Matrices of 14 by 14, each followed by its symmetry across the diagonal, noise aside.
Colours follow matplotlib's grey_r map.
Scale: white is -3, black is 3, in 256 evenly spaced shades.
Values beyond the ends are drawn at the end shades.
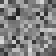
symmetric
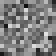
symmetric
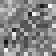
symmetric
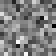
antisymmetric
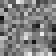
antisymmetric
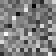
antisymmetric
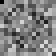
symmetric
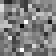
antisymmetric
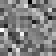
antisymmetric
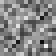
symmetric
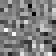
antisymmetric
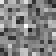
symmetric
